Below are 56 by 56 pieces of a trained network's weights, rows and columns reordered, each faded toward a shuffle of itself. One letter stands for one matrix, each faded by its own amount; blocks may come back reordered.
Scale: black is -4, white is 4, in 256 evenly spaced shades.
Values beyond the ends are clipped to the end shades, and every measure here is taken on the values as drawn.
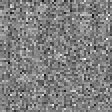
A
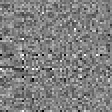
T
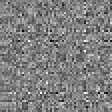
T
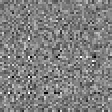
T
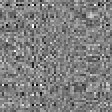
T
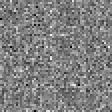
A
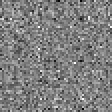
A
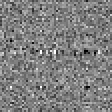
T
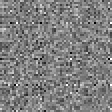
T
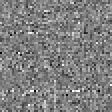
A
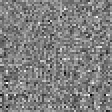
A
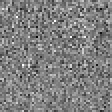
A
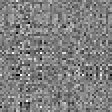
T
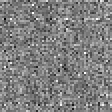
A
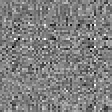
T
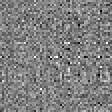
T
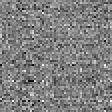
T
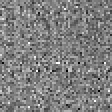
A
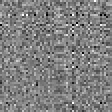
T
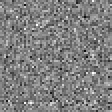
A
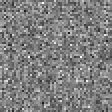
A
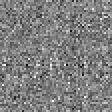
A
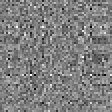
T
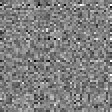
T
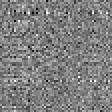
T
